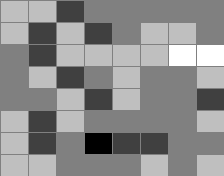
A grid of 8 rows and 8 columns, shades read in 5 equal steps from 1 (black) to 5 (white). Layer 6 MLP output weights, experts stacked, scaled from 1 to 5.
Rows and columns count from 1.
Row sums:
25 26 31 26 24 26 20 28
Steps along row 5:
same up down up down same down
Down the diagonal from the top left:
4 2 4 3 4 3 3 4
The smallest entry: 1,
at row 7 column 4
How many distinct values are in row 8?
2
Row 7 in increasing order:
1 2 2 2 3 3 3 4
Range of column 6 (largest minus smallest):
2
